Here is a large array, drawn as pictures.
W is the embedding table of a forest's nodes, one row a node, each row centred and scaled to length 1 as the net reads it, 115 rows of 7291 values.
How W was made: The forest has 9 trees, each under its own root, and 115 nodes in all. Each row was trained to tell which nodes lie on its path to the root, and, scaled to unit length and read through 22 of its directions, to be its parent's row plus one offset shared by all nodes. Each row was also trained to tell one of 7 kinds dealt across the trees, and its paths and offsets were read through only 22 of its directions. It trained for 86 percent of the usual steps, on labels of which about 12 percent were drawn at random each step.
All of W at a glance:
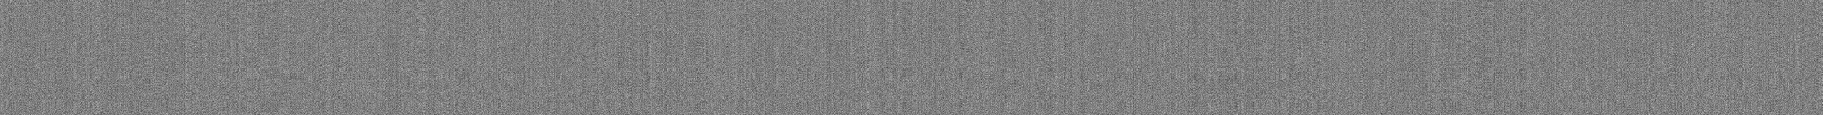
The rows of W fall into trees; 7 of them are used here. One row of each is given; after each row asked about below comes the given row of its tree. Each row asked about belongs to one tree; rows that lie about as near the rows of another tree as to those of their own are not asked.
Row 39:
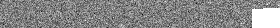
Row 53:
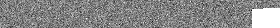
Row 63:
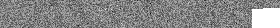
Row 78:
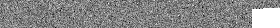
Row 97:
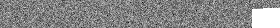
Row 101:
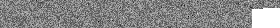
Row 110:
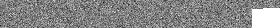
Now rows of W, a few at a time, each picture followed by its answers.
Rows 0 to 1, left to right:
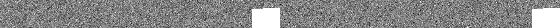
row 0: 97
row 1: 97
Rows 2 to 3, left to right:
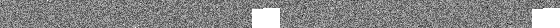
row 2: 78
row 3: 110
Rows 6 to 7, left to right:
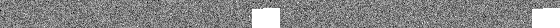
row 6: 78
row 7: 97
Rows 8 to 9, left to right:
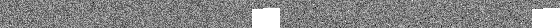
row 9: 39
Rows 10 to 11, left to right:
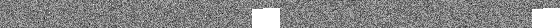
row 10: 78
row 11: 53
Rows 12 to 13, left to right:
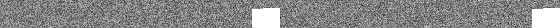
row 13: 53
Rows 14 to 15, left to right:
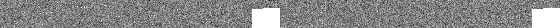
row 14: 101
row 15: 110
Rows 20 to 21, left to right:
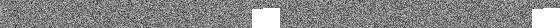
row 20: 39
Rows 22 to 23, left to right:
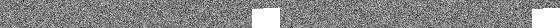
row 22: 97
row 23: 78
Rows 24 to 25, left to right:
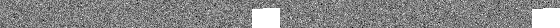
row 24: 97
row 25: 110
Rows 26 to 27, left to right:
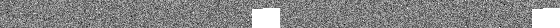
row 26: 110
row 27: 39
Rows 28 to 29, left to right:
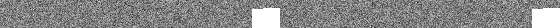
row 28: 78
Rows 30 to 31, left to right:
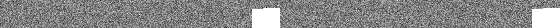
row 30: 78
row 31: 97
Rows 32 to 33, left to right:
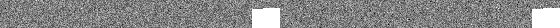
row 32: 110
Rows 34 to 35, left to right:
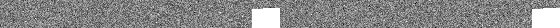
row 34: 101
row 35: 53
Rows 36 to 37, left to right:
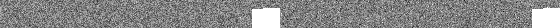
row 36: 39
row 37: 39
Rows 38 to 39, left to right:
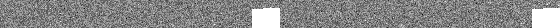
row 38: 78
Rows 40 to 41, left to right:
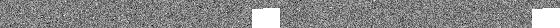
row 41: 110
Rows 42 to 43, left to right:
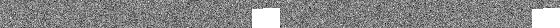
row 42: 78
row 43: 53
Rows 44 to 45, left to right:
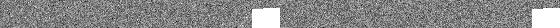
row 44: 53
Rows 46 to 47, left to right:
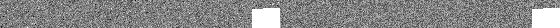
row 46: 53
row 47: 63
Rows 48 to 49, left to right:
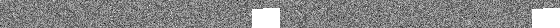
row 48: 110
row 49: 97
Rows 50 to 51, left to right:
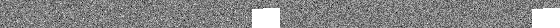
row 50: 53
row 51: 97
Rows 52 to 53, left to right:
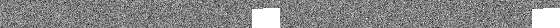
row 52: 63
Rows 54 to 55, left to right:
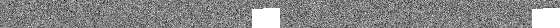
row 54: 78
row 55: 53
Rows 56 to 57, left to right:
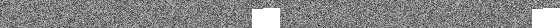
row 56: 110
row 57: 63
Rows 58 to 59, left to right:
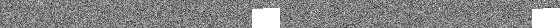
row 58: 97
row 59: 53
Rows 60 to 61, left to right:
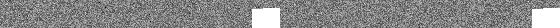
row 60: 97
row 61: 63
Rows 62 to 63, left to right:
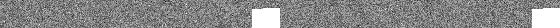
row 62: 101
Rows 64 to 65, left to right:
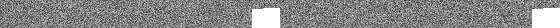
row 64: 110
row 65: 53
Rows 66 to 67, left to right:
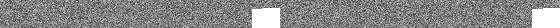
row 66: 97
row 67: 63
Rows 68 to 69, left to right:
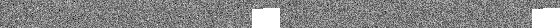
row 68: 110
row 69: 78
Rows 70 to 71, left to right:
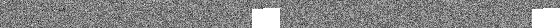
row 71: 53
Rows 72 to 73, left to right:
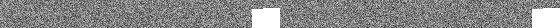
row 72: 39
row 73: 78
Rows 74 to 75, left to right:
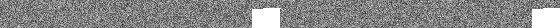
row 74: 110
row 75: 78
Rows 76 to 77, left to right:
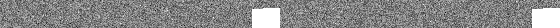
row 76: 78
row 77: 78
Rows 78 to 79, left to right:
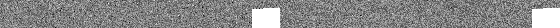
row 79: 97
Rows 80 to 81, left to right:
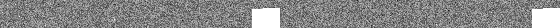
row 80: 101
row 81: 110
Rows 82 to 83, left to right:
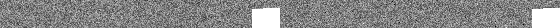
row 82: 97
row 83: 53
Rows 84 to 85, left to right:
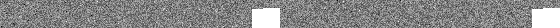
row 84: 63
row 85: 39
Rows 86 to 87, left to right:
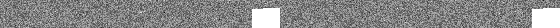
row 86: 53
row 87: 101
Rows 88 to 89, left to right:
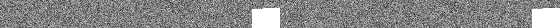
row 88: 97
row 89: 101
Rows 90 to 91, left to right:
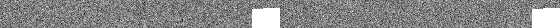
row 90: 97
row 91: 110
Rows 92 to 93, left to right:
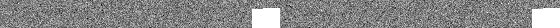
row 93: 97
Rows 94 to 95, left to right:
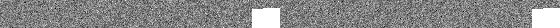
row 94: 78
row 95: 53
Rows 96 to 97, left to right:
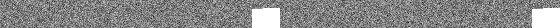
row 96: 97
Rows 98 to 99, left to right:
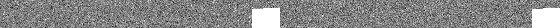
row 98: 97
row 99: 110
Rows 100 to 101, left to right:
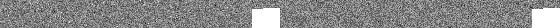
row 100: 39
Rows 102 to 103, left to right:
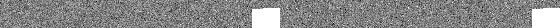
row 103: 78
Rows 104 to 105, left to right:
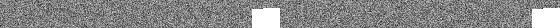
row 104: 78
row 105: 78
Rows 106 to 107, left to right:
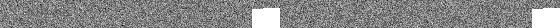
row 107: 110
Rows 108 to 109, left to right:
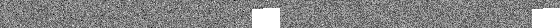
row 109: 63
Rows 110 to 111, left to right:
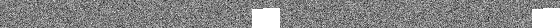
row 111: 78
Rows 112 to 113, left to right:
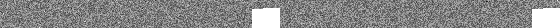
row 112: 101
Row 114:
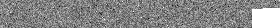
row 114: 39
